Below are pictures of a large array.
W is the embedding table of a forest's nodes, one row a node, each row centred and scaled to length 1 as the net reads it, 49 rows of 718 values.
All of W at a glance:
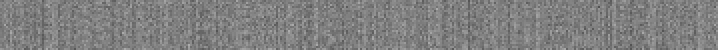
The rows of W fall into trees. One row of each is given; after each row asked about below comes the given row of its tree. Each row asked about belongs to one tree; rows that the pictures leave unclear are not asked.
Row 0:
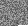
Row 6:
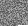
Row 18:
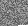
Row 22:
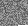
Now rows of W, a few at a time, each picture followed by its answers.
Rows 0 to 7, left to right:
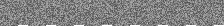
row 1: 22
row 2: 0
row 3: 18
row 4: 22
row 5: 6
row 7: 6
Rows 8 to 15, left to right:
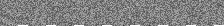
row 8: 18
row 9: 22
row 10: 6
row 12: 22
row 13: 6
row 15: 6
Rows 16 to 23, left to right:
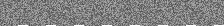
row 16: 22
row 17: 22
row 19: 0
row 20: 0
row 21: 6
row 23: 6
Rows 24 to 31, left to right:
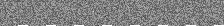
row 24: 22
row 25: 22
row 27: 0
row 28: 22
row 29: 0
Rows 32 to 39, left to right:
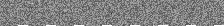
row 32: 6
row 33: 6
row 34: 6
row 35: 22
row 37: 22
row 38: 22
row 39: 22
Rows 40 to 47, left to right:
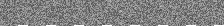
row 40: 6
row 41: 22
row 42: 6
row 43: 22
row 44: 18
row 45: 6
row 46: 0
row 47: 6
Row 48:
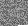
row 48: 6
